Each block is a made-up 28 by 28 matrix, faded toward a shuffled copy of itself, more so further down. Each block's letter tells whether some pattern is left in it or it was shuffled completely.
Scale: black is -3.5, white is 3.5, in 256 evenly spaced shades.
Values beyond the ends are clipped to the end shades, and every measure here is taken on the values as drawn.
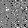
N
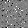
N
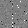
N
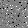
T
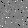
T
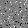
T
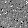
T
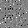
N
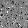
T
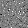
T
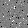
T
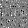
N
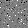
T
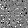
N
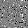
N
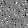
T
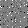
N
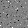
T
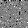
N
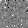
N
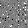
N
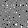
N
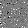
N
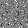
T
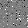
N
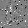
N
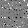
N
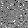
N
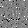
N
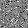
T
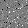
T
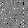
N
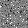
T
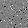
T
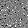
N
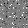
N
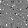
N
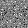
T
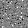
T
